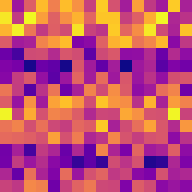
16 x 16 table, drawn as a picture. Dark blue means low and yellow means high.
On average the colour sits 50% of the way up the scale. No single row or column stands out from its neighbours. The bottom right is the ninth with the lowest average. Stripes running across repeat 2 times from top to bottom.
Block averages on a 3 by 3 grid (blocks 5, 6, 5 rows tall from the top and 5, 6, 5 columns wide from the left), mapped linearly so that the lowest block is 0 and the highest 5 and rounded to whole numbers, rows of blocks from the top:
5 5 4
2 3 3
1 1 0
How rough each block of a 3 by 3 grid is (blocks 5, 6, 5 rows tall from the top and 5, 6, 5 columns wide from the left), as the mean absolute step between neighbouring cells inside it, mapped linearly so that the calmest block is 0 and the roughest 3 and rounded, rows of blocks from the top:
223 | 111 | 010
